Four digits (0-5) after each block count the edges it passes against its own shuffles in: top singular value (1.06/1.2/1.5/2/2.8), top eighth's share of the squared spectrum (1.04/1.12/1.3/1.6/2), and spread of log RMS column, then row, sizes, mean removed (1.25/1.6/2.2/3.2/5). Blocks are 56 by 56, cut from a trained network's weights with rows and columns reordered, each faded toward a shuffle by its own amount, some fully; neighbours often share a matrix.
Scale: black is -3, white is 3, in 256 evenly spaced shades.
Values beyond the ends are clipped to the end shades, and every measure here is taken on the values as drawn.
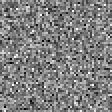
0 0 0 0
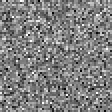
1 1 0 0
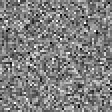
0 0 0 0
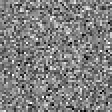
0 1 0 0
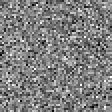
1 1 0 0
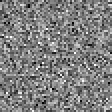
0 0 0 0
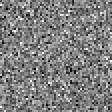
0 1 0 0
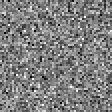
0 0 0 0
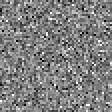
0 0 0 0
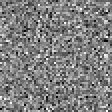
3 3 2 1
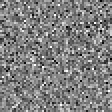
1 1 0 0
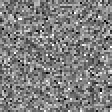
0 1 0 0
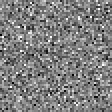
2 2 0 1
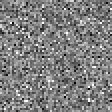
3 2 1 1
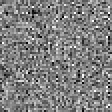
3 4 2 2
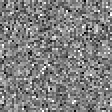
2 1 0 0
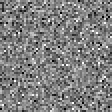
2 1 0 0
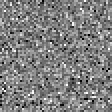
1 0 0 0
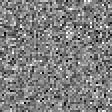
2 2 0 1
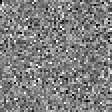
2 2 0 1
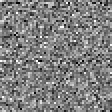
3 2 0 2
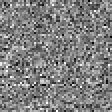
3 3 0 2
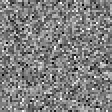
0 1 0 0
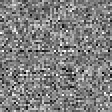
3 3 0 2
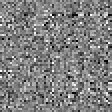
3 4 2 2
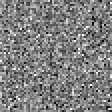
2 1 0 0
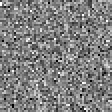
0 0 1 0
